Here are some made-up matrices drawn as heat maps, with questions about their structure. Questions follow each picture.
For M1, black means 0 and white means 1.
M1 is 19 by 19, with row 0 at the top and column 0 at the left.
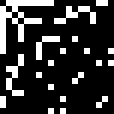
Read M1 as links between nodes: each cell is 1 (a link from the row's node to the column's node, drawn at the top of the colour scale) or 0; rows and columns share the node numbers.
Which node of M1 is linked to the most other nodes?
node 0
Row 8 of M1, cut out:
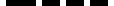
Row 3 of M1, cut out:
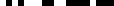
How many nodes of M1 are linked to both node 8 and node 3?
3
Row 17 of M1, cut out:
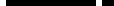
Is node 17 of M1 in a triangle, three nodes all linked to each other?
yes
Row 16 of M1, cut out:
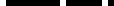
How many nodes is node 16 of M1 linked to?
3
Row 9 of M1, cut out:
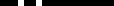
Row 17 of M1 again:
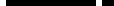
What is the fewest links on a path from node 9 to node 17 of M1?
3
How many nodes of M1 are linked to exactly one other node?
0
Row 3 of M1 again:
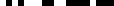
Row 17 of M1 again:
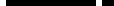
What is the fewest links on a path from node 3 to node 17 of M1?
2
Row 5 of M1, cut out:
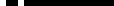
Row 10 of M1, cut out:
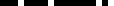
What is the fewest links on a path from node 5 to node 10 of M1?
2
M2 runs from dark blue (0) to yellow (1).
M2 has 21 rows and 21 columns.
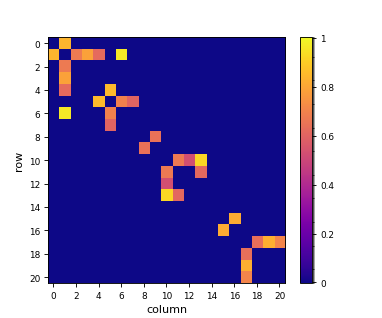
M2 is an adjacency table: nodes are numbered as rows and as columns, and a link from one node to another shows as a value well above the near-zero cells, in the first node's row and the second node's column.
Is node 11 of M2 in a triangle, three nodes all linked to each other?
yes
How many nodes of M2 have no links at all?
1
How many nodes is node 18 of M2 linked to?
1
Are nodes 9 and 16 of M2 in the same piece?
no
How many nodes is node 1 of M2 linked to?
5
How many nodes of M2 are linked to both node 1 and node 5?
2
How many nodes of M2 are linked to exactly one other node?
12
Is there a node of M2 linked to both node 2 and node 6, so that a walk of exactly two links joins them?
yes
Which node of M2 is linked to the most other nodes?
node 1
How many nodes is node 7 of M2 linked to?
1
